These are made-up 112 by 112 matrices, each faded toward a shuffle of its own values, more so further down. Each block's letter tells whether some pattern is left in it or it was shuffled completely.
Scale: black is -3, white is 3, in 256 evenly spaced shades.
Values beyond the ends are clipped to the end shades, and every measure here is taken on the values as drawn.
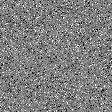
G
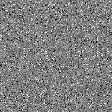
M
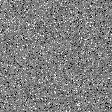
G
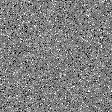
G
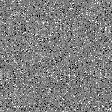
M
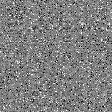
M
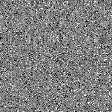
M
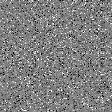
M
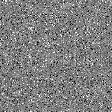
M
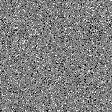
M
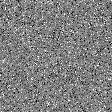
G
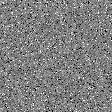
G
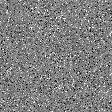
G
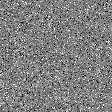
G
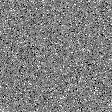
G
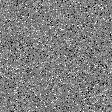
G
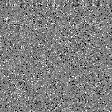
M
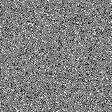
G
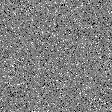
G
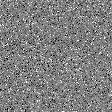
G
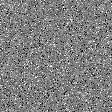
G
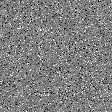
G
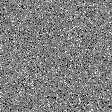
G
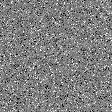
G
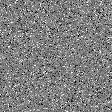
G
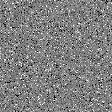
M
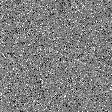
G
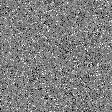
G
